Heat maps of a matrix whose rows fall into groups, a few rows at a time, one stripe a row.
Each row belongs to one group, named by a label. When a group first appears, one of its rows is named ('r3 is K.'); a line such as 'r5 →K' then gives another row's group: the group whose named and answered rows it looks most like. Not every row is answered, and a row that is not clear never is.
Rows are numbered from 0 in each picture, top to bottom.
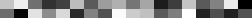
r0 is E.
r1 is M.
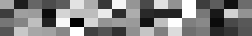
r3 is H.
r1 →E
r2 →M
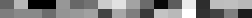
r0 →E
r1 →M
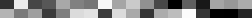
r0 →E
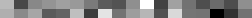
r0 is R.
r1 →H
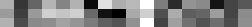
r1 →R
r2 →R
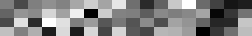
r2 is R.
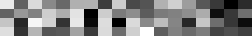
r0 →M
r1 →H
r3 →H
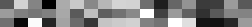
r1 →R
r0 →E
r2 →M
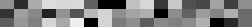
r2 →H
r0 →R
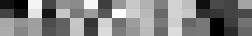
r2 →H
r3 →H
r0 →M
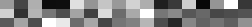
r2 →R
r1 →H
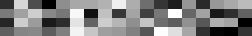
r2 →E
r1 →H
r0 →E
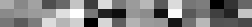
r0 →H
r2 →H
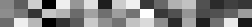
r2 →E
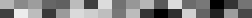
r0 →H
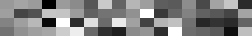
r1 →R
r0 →E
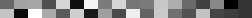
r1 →H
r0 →M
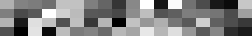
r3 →M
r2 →H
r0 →R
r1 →R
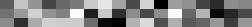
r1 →H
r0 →E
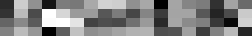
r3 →E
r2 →R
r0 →E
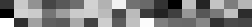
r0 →E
